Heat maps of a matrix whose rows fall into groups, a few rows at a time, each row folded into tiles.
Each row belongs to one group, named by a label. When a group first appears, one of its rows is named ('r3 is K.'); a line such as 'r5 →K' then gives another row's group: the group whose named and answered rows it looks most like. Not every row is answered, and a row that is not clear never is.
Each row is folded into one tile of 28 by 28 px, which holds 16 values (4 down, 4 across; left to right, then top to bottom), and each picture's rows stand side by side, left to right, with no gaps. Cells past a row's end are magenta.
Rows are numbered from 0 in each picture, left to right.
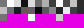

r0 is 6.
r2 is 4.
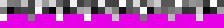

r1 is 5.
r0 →4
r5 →6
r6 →5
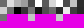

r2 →4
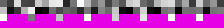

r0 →6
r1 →6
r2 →4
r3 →4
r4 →6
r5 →6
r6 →4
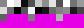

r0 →6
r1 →6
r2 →5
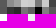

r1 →4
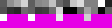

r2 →6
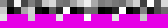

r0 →6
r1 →6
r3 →4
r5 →5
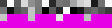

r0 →5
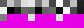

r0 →6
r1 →4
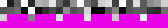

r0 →4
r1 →6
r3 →6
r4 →5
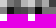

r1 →4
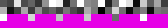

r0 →6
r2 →4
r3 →6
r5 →4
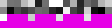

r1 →4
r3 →6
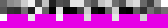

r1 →4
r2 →6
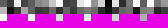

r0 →6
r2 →4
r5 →5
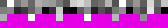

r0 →5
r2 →6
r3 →4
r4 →5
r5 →5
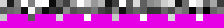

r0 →4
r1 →6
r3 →4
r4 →5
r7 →4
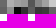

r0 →5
